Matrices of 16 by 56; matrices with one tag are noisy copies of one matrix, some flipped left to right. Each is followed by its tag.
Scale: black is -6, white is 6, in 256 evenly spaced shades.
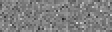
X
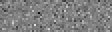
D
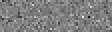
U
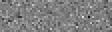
U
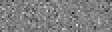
D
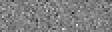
D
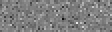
X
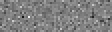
U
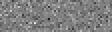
X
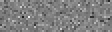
U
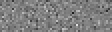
D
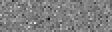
X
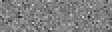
U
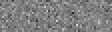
D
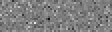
X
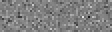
U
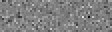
U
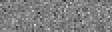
D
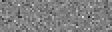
U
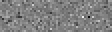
U
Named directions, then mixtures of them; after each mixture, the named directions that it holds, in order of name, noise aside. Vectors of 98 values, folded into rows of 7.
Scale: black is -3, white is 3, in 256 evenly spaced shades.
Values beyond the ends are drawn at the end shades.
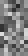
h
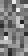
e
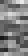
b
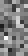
e, h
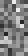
e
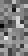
e, h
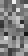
e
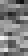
b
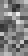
b, h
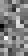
e, h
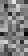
e, h
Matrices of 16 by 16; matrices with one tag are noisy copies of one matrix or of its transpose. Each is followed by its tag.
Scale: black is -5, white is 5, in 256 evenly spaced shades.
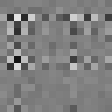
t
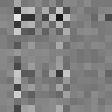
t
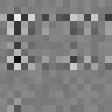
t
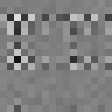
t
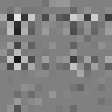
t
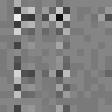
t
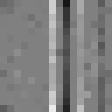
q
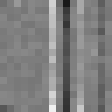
q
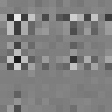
t
